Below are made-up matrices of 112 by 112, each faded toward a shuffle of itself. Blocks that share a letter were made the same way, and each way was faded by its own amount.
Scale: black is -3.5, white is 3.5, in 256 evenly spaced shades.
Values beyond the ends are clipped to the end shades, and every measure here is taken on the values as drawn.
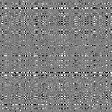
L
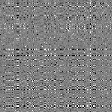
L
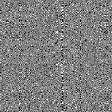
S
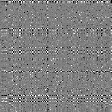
L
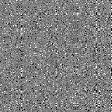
S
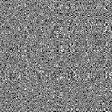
S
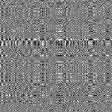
L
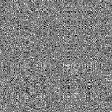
S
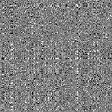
S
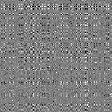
L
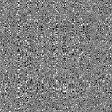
S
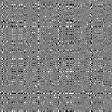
L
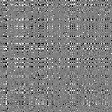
L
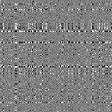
L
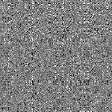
S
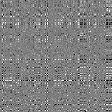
L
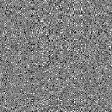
S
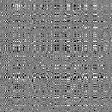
L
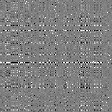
L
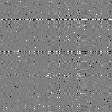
L
